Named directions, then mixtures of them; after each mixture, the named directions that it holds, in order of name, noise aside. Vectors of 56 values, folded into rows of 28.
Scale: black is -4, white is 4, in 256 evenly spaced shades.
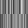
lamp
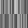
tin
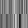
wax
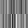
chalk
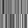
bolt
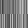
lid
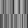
lamp, tin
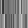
bolt, lid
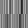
lamp, wax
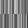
tin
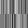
chalk, tin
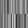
chalk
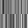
bolt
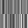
bolt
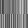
lid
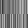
lid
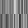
tin, wax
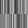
chalk, tin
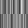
lamp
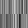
wax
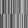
bolt, lamp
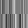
bolt, wax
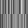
lamp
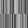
chalk, tin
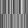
lamp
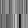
wax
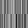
chalk, lid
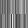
chalk, lid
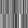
wax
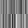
chalk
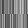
lid, tin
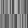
tin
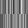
lamp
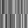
bolt, wax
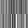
chalk
